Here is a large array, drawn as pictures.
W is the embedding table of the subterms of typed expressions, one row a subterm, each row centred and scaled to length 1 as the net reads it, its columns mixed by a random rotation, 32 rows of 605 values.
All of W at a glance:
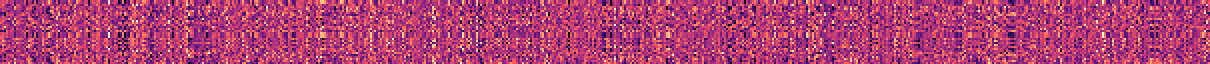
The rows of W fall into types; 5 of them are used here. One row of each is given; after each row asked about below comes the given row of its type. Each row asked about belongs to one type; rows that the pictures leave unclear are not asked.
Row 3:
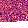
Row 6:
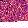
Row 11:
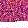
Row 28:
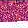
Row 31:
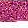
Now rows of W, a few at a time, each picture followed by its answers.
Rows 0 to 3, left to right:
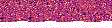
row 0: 28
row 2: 11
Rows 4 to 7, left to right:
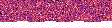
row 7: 6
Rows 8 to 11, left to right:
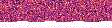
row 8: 28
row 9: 31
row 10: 11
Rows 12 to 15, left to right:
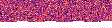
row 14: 28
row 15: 6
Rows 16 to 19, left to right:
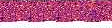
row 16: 28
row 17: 28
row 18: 28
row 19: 11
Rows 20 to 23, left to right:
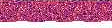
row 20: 31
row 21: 11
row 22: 31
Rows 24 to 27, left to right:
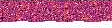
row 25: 11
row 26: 3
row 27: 6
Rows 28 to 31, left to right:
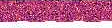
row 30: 6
